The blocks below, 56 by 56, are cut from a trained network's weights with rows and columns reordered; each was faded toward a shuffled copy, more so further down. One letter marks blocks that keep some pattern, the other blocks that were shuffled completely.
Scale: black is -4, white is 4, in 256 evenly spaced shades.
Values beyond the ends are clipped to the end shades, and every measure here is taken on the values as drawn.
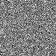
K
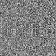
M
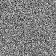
K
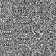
M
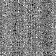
M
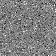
K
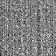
M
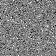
K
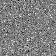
K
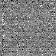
M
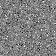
K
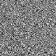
M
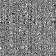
M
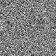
M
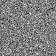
K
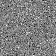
K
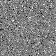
K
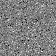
K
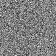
K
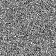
K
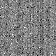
M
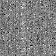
M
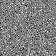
K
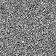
K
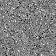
K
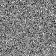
K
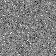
K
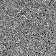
K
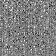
M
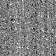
M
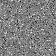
K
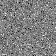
K
